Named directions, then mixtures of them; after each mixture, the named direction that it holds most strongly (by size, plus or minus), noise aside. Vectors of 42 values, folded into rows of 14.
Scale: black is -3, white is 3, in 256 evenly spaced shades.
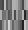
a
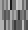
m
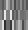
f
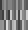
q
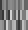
q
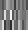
f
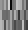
m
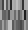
a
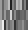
m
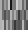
m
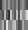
q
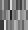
m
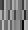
a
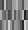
a
